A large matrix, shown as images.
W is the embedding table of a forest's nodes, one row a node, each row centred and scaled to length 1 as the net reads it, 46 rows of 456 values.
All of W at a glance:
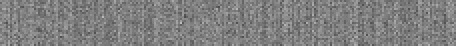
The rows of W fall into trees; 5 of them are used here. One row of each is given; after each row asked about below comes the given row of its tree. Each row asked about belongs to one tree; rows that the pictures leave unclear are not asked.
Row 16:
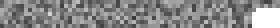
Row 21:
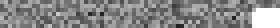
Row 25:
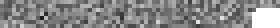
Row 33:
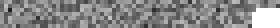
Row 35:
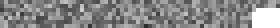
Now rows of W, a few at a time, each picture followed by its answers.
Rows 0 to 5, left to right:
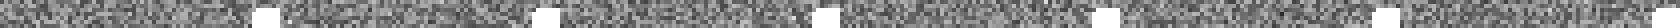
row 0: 16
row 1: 25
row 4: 33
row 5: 16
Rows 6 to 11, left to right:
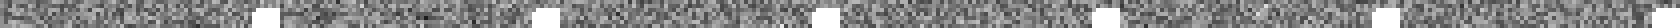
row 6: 25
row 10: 35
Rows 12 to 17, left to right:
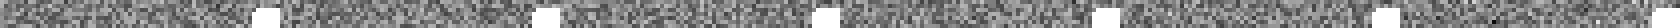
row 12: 25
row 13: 16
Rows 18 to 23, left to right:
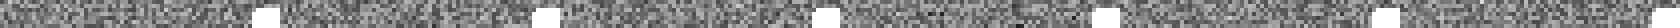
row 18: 16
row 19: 33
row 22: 21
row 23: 21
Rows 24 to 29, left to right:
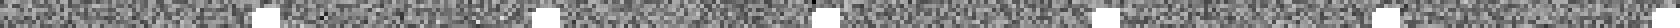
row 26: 21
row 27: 16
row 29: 35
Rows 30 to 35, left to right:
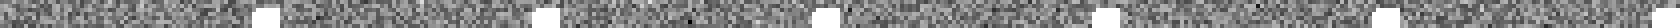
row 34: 21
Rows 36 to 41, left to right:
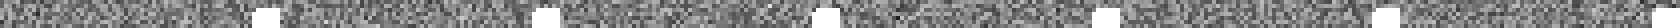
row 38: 25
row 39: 33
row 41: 21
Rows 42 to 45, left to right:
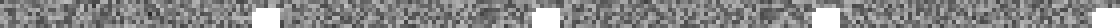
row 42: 35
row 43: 16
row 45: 16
